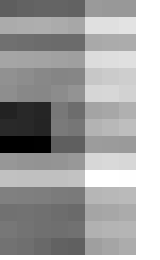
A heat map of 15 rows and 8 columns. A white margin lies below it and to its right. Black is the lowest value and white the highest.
Odd patch: lower, in the middle left. Seam: vertical, 60% of the way across, the right part higher. Ninth with the lowest average: middle left. Grain: streaks across.
